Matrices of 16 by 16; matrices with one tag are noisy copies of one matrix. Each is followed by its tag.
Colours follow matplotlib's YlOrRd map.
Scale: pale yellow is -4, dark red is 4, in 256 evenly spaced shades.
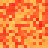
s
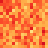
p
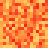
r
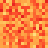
r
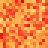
s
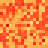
s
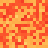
s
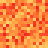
s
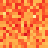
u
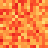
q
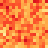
p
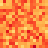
q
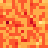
q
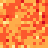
s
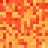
u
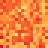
p
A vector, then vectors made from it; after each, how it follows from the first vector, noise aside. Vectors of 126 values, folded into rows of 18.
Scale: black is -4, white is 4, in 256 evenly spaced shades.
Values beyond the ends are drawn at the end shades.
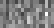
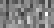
copied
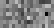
sign-scrambled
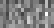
copied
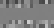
partly zeroed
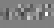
partly zeroed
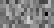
sign-scrambled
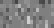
partly zeroed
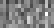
copied
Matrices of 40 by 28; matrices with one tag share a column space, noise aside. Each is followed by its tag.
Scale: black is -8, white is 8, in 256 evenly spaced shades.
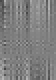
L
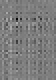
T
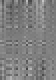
L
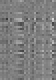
T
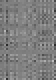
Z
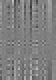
L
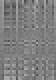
L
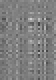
T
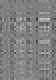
T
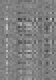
T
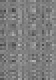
Z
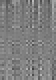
L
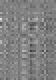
T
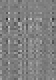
T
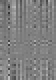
L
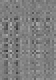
T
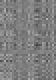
Z
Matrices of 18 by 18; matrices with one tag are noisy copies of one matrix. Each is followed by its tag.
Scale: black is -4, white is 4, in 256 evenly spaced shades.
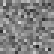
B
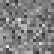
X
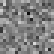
B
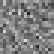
B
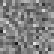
B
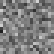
B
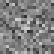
X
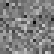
X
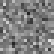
B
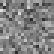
B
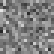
B
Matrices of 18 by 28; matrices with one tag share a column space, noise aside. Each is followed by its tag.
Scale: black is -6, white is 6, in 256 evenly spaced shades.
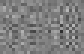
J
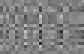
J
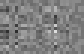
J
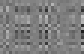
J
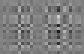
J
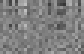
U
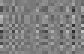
J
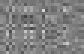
J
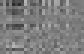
U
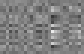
J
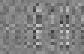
J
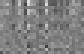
U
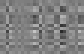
J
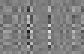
J
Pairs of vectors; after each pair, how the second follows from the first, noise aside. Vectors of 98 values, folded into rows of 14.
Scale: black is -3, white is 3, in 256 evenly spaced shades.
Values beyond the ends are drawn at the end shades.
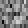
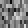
wrapped around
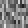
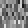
sign-scrambled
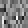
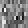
sign-scrambled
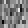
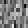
wrapped around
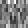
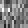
wrapped around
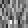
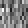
wrapped around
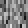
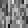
wrapped around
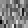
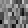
sign-scrambled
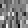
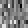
wrapped around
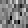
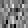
wrapped around
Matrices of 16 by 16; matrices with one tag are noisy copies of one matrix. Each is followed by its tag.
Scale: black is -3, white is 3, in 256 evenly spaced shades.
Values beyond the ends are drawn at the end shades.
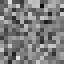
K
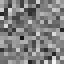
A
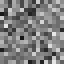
A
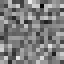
K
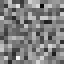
K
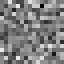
K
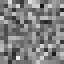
K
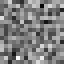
K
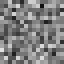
K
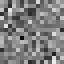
A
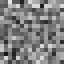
K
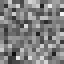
K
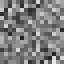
A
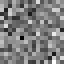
A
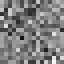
A
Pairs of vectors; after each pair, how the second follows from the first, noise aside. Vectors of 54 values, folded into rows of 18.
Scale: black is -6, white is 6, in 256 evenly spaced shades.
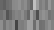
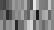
scaled up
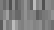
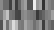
scaled up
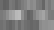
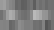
reversed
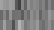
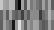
scaled up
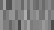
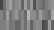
reversed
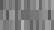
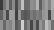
scaled up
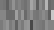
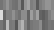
reversed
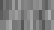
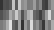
scaled up
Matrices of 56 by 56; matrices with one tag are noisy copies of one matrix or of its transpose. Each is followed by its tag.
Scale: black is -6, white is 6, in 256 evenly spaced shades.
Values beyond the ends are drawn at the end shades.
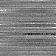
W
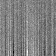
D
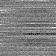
W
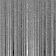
D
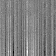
D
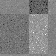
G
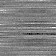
W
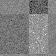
G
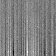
D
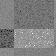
G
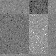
G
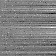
D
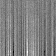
D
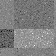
G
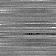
W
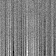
D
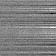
D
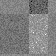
G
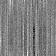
W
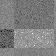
G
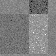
G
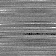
W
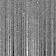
D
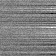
D
